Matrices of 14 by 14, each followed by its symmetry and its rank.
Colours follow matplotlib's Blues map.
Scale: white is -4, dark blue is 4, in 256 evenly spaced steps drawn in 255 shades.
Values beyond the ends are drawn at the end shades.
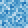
symmetric, full rank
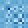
symmetric, rank two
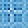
symmetric, rank two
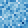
symmetric, full rank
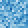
neither, full rank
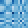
symmetric, rank two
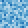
neither, full rank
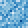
symmetric, full rank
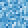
neither, full rank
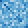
symmetric, full rank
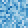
neither, full rank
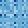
symmetric, rank two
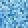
neither, full rank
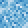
symmetric, full rank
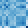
symmetric, rank two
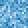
neither, full rank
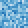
neither, full rank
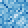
symmetric, full rank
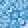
symmetric, full rank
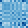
symmetric, rank two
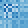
symmetric, rank two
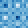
symmetric, rank two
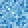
symmetric, full rank
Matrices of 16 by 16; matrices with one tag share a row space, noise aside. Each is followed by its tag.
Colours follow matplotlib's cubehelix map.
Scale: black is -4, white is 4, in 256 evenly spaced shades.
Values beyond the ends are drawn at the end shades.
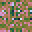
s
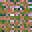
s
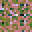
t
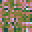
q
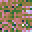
q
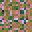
t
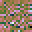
s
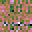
s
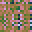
s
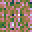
s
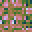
q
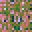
s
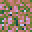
t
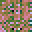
s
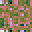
t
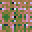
q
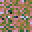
t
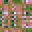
q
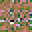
s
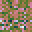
t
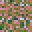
t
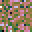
t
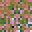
s
